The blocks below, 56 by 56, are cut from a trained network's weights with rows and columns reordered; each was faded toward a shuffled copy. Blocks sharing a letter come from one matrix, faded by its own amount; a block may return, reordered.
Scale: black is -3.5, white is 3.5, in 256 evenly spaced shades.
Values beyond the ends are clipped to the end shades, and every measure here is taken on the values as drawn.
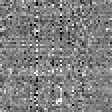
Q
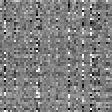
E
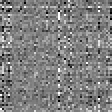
E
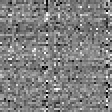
Q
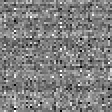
Q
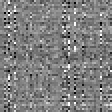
E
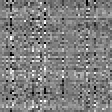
E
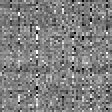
Q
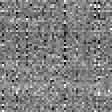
Q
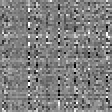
E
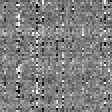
E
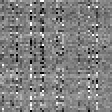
E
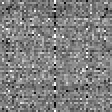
Q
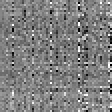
E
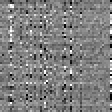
E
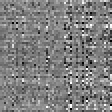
E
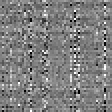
E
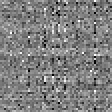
Q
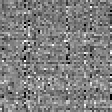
Q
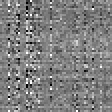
E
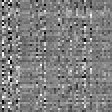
E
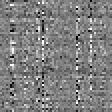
E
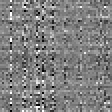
E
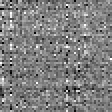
Q
